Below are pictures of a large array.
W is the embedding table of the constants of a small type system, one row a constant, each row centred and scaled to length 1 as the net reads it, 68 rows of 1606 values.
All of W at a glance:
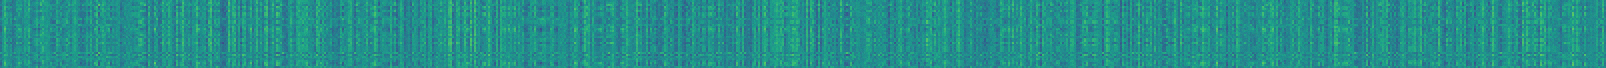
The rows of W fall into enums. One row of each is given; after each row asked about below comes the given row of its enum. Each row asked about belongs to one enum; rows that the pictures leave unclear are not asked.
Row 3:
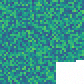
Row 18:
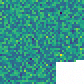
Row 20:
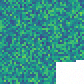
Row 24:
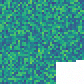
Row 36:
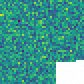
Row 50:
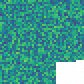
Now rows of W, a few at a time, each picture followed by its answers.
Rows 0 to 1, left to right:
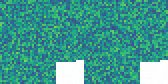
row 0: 50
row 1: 3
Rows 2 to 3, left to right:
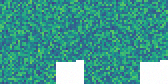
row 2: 24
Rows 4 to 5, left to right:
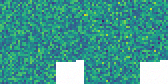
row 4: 24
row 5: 36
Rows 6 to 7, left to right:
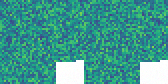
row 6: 20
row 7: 50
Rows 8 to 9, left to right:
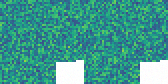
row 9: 24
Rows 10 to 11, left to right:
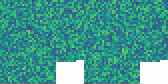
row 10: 3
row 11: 24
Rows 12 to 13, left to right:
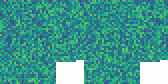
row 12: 20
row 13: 50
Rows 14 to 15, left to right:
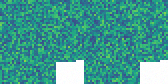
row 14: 50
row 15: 20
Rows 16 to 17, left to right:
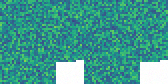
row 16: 50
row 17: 3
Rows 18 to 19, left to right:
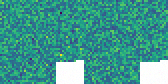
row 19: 3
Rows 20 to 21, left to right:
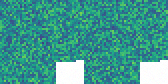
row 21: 3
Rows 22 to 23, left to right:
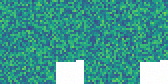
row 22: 3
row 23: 20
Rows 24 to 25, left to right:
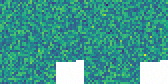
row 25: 18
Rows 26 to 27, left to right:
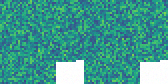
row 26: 24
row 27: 20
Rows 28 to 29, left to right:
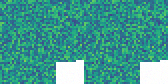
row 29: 50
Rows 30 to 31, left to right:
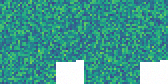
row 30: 24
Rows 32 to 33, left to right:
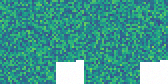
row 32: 3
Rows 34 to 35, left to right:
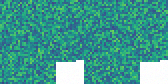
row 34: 24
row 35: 3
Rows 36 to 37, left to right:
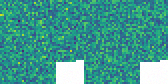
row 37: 50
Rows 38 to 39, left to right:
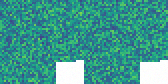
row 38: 20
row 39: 3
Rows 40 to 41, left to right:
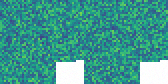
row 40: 20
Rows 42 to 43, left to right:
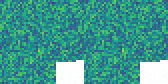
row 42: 24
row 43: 24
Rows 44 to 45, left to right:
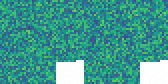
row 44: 3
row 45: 20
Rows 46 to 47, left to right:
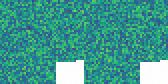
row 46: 3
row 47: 50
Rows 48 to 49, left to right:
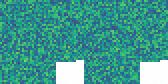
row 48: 50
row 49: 3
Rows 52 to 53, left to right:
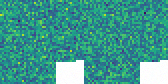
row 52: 36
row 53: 18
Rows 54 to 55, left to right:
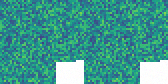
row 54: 20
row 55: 20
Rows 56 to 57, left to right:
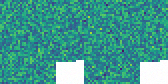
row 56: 24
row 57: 18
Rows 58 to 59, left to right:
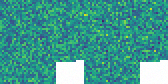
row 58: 20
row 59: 36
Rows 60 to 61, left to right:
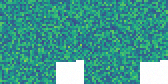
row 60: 50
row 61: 3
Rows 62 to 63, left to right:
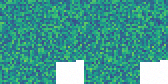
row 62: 50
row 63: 50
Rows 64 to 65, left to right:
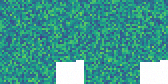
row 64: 20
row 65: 50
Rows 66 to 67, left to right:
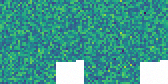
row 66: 24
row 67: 18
